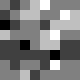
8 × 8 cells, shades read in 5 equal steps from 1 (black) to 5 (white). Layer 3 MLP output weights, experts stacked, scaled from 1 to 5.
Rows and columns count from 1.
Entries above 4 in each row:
1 1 0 1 0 0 1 0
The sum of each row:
26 28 23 28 20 15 24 24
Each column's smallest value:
1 2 1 2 2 1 2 2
